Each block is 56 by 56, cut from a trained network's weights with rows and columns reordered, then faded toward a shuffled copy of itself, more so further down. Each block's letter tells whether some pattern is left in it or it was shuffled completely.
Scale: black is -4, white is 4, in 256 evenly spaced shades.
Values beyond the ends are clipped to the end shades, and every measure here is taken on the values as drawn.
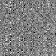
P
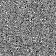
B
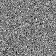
B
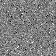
B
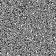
B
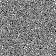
B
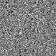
P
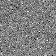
B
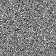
B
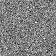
B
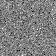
B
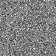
P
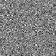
P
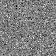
B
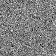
B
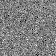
B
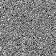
P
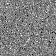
B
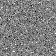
B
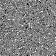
B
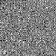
P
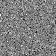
B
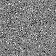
B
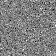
B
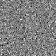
P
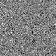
P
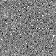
P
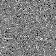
P
